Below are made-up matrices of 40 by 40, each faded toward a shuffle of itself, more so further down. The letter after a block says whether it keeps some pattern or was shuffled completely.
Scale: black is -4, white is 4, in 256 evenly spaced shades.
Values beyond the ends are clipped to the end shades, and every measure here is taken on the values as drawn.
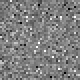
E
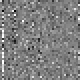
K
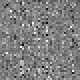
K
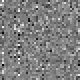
K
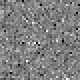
E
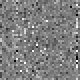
K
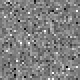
E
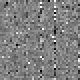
K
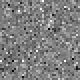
E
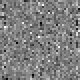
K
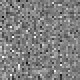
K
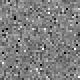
E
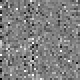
K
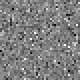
E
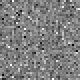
E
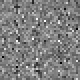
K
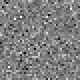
E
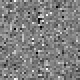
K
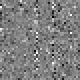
K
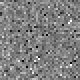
E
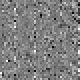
K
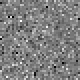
E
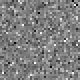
E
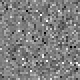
E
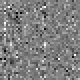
K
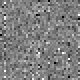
K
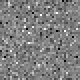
E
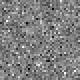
E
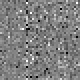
K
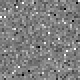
E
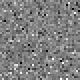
E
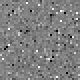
E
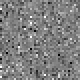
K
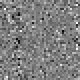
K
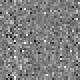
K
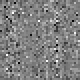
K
